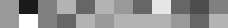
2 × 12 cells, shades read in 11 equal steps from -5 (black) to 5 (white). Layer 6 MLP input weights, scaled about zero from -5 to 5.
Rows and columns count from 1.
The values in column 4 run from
-1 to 2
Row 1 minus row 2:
0 -9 0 3 -3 1 -1 -3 2 -2 -1 -2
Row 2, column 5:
2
